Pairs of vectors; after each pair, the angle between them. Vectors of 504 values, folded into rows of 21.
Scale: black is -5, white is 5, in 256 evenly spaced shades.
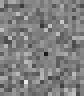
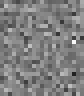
partly opposed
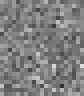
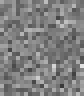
nearly parallel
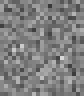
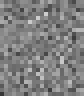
partly aligned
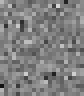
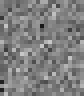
partly opposed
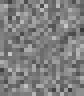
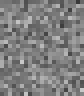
orthogonal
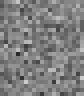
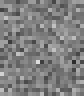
partly opposed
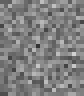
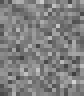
partly aligned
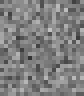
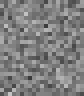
partly aligned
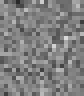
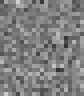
nearly opposite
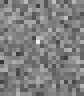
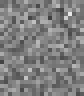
partly aligned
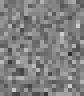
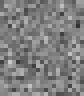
nearly opposite
